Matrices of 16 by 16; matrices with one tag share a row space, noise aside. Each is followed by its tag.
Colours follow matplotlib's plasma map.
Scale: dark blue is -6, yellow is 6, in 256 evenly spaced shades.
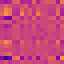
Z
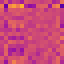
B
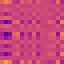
Z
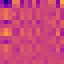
Z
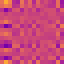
Z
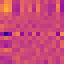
Z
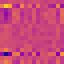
Z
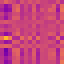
Z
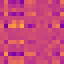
B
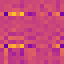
B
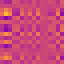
Z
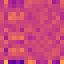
B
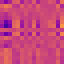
Z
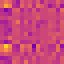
Z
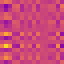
Z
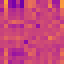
B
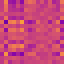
B
